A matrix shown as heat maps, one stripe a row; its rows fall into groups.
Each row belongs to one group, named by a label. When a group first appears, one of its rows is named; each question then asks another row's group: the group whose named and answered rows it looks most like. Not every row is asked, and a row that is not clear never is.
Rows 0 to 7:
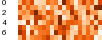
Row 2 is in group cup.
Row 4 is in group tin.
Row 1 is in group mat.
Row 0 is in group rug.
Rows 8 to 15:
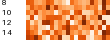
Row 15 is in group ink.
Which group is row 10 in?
mat
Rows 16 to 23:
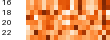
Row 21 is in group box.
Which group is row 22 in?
tin
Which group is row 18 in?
cup
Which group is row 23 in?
cup
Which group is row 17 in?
mat
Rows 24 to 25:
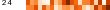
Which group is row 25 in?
mat
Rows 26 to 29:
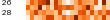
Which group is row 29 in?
box
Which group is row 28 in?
tin
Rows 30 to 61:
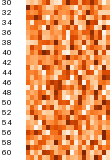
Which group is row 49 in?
cup
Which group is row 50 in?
mat
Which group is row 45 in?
mat
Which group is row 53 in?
tin
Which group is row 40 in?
cup
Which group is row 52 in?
rug
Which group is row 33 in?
ink
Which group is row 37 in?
rug
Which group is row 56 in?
ink
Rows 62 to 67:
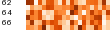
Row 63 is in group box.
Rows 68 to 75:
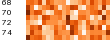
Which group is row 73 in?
rug
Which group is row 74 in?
rug
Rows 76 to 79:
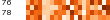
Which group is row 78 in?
rug
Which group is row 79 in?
ink
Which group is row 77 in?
mat
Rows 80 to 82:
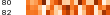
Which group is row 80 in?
cup
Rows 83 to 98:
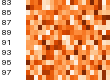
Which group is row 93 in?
box
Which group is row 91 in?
cup
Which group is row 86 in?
mat
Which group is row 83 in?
rug
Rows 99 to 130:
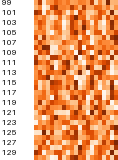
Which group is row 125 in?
tin
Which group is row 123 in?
cup
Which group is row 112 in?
cup
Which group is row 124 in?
mat
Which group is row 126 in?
tin
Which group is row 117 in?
box
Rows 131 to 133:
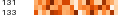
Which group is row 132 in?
rug
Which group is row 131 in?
cup
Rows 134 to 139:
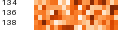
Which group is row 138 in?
ink
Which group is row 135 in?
mat
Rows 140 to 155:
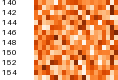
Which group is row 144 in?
box
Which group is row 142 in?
mat
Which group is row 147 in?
cup
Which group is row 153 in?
ink
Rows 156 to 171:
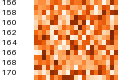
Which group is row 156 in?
box
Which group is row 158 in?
mat
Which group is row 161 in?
rug
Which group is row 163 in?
ink
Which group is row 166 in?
tin
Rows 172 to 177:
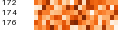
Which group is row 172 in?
ink
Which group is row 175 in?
box
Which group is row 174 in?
rug
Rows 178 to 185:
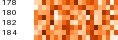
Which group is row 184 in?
tin
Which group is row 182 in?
cup
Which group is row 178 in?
tin
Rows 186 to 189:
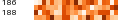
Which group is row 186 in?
tin
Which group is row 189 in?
cup
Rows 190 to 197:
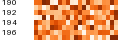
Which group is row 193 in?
tin
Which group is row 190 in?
ink
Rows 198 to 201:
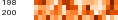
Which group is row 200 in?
mat
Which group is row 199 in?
mat
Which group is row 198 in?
ink
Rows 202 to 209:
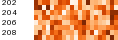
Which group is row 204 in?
mat
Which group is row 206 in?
box
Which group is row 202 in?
ink
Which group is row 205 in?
mat
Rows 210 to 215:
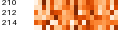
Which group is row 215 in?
tin
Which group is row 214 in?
ink
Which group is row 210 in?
tin
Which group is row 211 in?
tin
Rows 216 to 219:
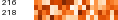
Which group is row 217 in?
ink
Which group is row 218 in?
rug
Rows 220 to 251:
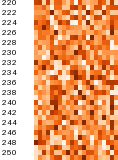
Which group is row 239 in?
box
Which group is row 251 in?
box
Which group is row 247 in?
rug
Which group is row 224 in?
ink
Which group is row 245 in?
cup
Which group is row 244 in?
box
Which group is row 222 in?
cup
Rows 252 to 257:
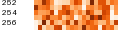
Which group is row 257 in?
box
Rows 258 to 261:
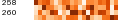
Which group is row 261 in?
mat
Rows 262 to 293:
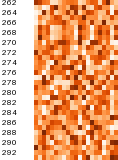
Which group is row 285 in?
mat
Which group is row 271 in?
cup
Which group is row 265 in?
box
